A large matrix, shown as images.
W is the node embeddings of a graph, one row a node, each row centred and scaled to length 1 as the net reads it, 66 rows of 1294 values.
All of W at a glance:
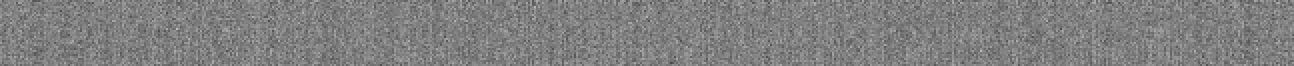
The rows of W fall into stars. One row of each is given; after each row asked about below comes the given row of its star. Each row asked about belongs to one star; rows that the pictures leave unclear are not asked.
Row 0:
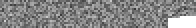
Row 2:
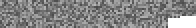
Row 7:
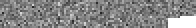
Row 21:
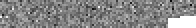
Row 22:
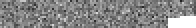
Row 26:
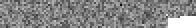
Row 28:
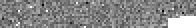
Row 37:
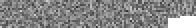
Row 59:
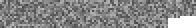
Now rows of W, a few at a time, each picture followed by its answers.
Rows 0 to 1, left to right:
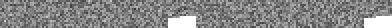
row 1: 0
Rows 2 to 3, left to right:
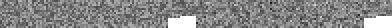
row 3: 2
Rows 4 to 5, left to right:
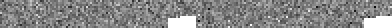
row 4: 2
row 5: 21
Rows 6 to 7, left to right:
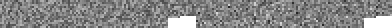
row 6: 26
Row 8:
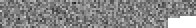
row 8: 59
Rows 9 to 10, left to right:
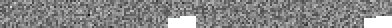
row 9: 37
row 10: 22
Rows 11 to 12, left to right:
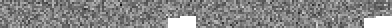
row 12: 0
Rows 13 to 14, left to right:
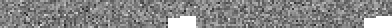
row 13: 22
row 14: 22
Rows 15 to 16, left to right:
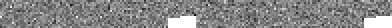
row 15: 28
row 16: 7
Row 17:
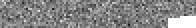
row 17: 22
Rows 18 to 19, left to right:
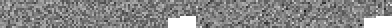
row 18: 26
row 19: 26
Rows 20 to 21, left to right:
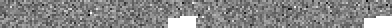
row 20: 59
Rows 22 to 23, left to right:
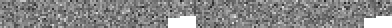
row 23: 2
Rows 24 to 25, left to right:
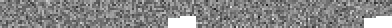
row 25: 0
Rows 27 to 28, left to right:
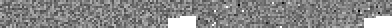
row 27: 37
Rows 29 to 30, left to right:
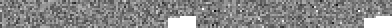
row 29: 26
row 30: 28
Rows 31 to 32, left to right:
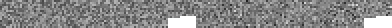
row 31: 28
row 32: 22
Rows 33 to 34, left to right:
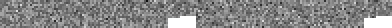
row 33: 28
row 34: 2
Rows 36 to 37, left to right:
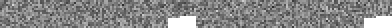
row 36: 28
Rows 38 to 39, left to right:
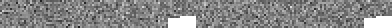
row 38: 2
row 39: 26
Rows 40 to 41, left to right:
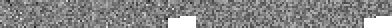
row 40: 7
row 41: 7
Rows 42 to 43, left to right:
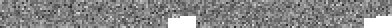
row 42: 2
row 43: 59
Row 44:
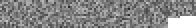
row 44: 26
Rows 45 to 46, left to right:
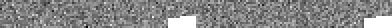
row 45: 28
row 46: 0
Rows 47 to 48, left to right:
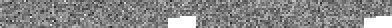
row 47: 37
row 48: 59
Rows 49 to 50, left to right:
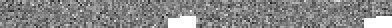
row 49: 0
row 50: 7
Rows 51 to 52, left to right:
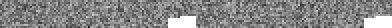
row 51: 59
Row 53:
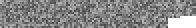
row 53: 22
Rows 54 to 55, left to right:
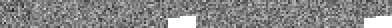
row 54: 0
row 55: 37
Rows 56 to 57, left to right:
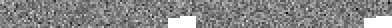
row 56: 22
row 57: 37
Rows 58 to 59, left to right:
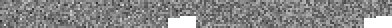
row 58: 7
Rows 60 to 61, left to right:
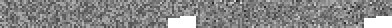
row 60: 21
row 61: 2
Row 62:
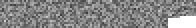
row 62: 0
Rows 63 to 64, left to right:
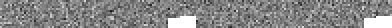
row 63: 0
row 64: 7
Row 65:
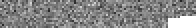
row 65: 2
